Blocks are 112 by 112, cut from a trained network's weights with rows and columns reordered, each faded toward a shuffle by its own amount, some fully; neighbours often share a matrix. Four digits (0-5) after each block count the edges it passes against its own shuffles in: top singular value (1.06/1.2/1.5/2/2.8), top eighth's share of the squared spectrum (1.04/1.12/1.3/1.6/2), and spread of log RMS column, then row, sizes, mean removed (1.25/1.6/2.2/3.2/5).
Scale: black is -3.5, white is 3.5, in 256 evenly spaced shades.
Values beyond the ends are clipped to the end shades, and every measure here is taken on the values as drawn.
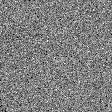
0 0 0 0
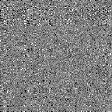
4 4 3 3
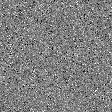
0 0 0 0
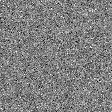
0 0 0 0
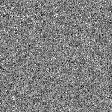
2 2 0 1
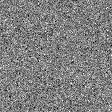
0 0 0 0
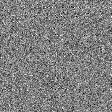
2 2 1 1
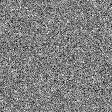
0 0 0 0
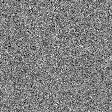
1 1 0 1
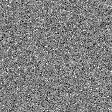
1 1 0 0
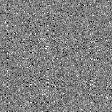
4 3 2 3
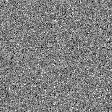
1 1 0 0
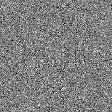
3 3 2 2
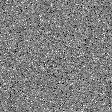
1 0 0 0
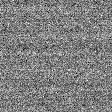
2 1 0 0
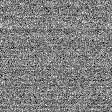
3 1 0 0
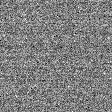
2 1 0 0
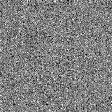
2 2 0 1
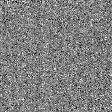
2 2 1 2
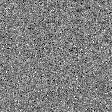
1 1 0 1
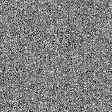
2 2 1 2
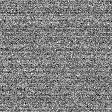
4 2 0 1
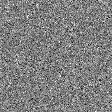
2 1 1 0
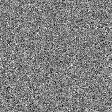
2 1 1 1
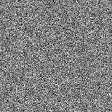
3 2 0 1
